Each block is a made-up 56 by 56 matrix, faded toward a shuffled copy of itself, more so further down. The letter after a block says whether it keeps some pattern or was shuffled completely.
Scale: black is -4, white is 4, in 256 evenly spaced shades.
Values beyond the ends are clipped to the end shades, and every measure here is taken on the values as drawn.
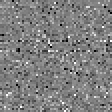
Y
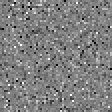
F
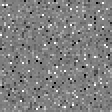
F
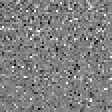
Y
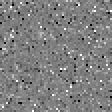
F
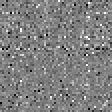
Y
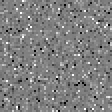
F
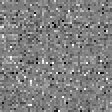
Y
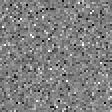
F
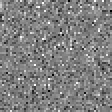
F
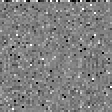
Y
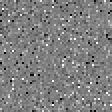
F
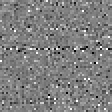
Y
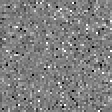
F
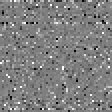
Y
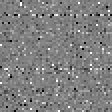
Y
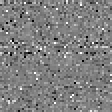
Y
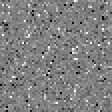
F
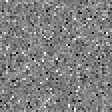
F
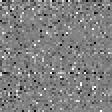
Y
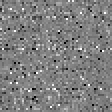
Y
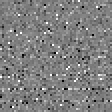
Y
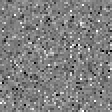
F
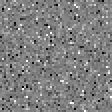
F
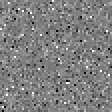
F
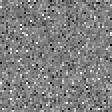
F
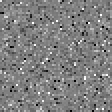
F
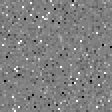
F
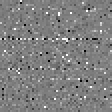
Y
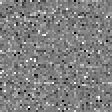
Y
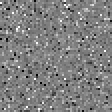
F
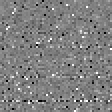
Y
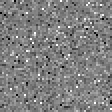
F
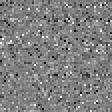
Y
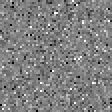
F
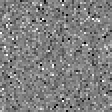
F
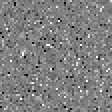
F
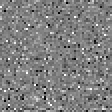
Y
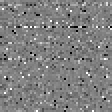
Y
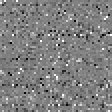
Y
